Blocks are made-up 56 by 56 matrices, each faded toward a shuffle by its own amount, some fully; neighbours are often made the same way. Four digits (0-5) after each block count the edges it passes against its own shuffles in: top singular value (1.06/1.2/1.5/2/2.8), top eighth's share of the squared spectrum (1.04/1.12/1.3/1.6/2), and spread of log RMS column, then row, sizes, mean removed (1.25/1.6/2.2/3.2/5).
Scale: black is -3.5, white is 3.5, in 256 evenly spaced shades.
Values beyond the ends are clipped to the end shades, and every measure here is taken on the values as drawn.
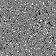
0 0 0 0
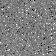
2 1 0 0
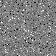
0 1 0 0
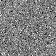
1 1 0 0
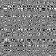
4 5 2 3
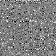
2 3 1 2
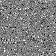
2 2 0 1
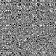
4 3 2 2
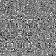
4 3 1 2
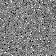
0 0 0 0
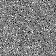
1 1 0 0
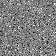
1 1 0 0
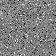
1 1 0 0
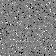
0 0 0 0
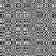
5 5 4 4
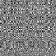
4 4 2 3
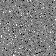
1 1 0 0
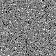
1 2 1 0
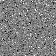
0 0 0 0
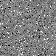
0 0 0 0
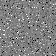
0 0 0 0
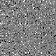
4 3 2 2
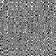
4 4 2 2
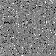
2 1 0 0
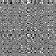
4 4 3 3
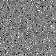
2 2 0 0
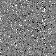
1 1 2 0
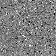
0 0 1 0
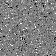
0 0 0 0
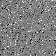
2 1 0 0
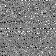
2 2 0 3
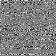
2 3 0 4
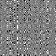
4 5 3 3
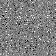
2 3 1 0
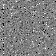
2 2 1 0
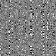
3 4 3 1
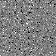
2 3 2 0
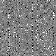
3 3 2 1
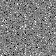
2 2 1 0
